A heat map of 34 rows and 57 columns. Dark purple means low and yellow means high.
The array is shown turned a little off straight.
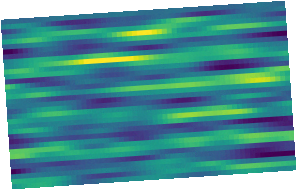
Grain: streaks across. Ninth with the highest average: top middle. Stripes: horizontal, repeating 6 times.
